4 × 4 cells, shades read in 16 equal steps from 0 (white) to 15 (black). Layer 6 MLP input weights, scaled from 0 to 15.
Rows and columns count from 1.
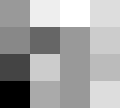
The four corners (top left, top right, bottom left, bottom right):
6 2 15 2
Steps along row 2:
up down down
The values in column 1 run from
6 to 15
